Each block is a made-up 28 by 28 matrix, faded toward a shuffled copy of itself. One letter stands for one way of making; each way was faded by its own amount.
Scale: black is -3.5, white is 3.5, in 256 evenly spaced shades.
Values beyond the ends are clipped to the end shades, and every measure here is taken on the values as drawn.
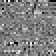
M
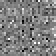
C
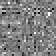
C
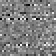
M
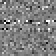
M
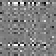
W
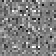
C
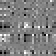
W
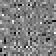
C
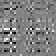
W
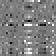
W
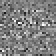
M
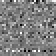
M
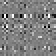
W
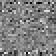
M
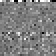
M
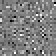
C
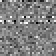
M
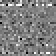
M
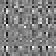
W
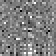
C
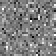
C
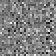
C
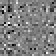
C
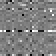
W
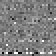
M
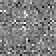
C
